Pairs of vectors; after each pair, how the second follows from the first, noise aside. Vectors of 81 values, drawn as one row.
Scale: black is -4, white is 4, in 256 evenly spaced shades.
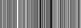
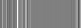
partly zeroed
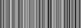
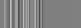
partly zeroed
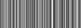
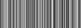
copied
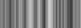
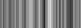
copied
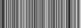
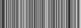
copied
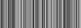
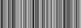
copied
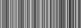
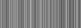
shrunk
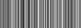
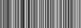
copied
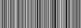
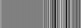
partly zeroed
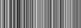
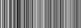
copied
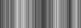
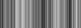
copied
